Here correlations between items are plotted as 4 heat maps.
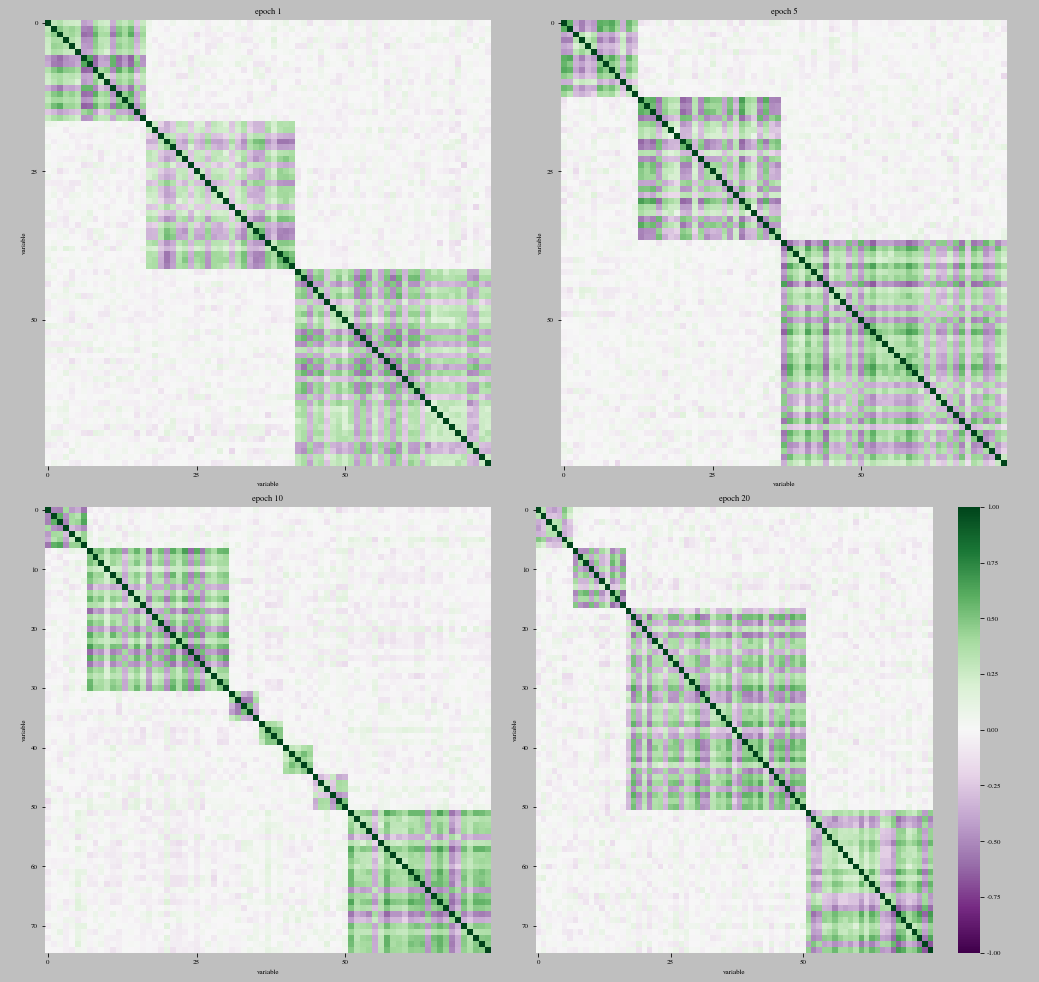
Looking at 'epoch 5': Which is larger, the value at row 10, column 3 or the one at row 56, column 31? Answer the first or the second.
the first
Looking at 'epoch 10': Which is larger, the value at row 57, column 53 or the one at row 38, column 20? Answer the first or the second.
the first
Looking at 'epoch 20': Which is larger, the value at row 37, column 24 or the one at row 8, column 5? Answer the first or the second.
the first
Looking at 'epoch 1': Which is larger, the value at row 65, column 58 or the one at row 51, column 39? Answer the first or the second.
the second
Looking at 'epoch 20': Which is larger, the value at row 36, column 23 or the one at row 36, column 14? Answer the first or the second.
the first
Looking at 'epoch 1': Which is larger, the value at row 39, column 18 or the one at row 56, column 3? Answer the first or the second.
the first
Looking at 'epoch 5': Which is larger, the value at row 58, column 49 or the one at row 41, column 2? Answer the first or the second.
the first
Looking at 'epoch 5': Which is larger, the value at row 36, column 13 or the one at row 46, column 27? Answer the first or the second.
the second
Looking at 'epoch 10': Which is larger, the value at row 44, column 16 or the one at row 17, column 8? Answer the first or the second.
the first
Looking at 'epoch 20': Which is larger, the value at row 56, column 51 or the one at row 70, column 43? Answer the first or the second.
the first
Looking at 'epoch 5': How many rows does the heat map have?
75
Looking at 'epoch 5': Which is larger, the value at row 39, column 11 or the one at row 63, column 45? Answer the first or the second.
the first
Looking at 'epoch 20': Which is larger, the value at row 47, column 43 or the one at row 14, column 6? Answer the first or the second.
the second
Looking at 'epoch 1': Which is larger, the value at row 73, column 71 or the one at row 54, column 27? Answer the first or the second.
the second
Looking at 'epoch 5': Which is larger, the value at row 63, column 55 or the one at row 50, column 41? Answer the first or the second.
the first
